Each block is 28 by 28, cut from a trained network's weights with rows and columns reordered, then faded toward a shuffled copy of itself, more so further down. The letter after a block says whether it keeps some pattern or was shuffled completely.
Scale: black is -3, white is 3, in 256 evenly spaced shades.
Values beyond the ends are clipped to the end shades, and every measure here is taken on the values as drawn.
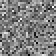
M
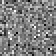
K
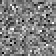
K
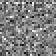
M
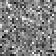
K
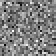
M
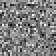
M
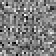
M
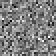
M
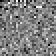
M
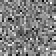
M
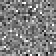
K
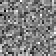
K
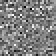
M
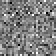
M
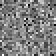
M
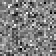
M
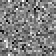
K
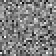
K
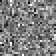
K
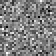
K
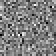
M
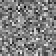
M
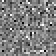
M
